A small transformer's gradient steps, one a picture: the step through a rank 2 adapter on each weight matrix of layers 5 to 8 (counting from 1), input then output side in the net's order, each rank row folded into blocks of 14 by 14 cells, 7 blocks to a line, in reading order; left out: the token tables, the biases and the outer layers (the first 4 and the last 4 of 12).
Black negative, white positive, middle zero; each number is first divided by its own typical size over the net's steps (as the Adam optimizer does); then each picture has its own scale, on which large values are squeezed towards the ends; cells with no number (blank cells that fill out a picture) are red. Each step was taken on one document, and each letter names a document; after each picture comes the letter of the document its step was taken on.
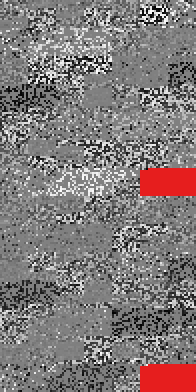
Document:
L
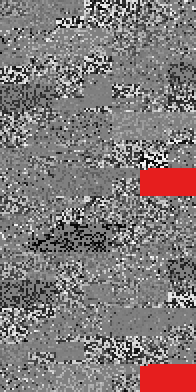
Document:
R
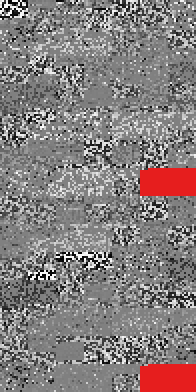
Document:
L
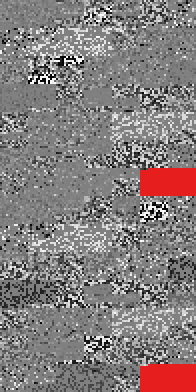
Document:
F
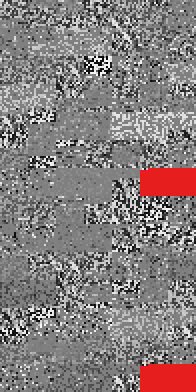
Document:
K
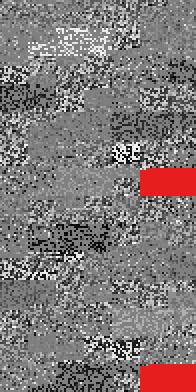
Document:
K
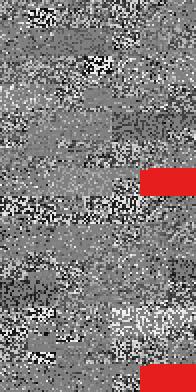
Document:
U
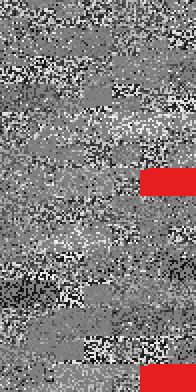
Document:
L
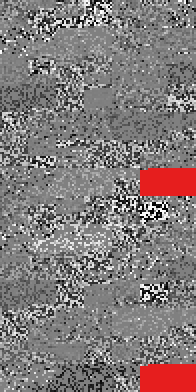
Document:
F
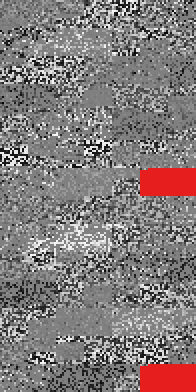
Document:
L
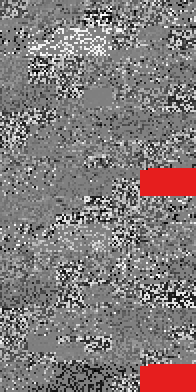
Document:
F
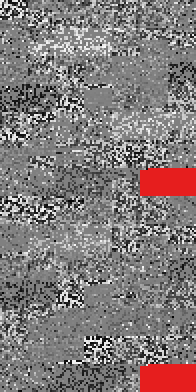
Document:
L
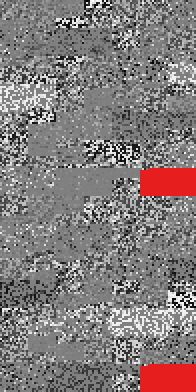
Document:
K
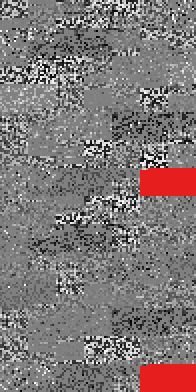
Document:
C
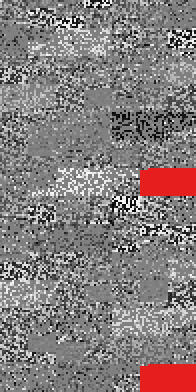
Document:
U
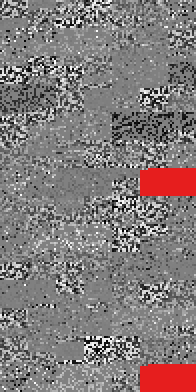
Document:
C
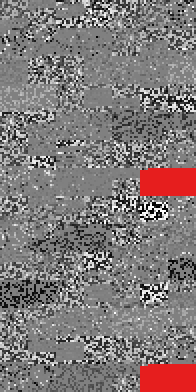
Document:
F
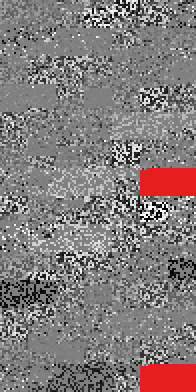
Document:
F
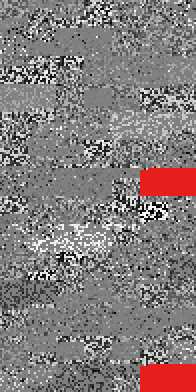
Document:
R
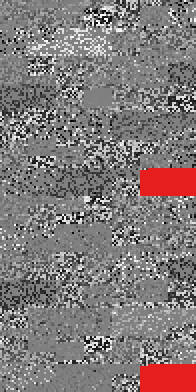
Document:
R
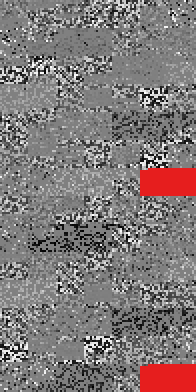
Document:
C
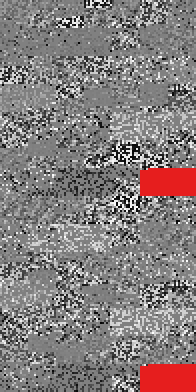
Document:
K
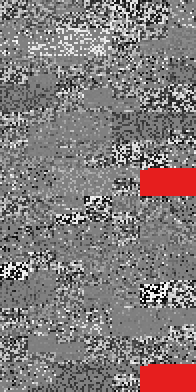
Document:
K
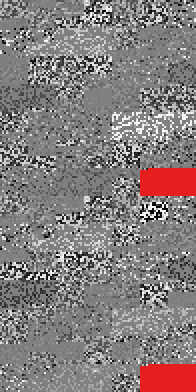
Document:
F
